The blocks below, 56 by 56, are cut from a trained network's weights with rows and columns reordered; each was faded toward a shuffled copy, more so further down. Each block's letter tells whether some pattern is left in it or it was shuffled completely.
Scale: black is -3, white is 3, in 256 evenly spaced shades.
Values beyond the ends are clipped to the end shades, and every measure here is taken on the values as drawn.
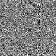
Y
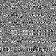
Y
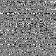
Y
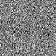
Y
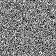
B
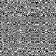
Y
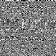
Y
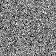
B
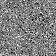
B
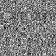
Y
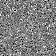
B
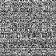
Y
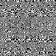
Y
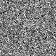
B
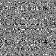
Y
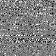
Y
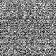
Y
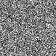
B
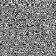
Y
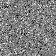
B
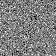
B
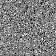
B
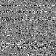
Y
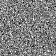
B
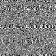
Y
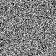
B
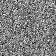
B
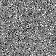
B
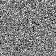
B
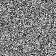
B
